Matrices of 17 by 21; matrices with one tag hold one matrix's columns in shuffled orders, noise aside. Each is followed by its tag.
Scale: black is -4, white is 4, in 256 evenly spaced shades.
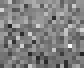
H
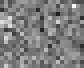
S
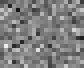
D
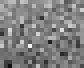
H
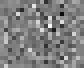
S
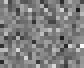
D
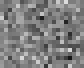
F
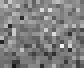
H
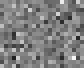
F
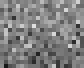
H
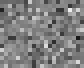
D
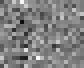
F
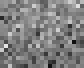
H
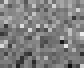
H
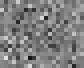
F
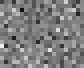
D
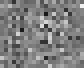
S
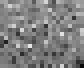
H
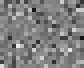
D
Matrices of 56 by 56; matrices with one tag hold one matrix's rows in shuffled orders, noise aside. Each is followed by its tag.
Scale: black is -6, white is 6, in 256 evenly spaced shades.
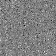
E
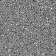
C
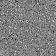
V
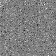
E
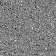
V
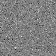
V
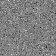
C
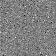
E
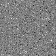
C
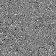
V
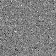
V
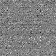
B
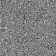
E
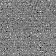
B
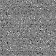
B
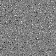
V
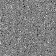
E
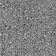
E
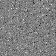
C
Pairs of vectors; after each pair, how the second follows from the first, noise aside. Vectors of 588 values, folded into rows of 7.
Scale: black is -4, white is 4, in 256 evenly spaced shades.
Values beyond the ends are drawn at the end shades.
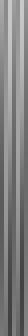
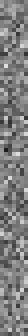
shuffled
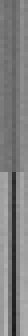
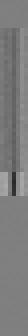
partly zeroed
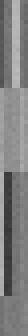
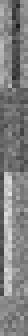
negated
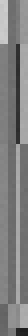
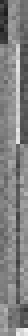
negated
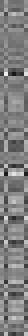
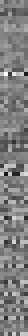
sign-scrambled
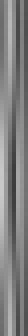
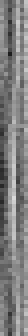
negated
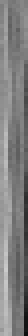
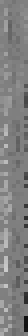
partly zeroed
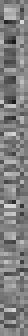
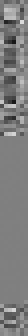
partly zeroed
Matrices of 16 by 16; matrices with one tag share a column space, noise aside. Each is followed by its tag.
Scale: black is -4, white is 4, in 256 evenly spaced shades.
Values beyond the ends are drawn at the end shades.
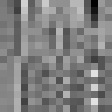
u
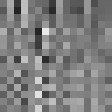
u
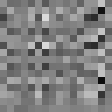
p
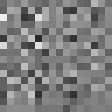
p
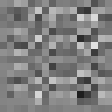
p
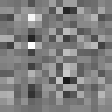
p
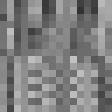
u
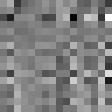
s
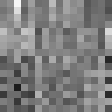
u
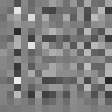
p
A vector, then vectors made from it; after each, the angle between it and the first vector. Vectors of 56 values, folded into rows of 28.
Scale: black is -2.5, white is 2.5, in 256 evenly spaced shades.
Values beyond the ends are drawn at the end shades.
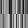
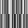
nearly opposite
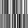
nearly opposite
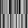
partly aligned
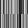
orthogonal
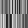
orthogonal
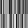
nearly parallel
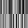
nearly parallel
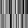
nearly parallel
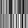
nearly parallel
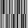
orthogonal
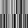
partly opposed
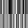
nearly parallel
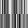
nearly opposite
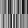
partly aligned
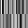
orthogonal
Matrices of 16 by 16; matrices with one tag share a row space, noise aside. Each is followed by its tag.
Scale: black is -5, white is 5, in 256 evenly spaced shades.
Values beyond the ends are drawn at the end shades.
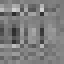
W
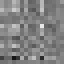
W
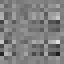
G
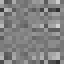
G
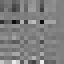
W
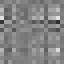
G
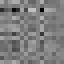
W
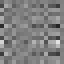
G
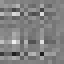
W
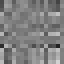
G
